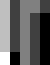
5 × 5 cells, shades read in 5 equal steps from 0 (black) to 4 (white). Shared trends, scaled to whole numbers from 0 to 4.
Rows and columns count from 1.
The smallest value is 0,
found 5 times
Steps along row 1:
down up same down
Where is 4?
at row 5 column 1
